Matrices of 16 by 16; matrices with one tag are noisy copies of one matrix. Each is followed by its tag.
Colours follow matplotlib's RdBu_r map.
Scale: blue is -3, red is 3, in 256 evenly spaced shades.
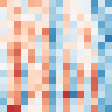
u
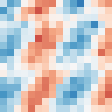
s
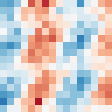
s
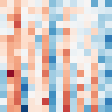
u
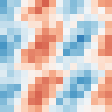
s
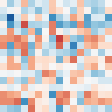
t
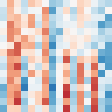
u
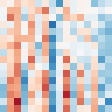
u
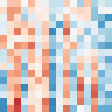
u
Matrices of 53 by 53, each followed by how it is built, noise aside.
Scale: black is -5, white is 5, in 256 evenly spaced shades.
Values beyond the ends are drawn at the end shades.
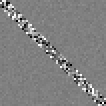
banded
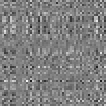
low rank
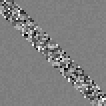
banded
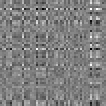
low rank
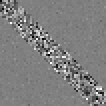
banded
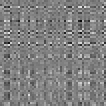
low rank
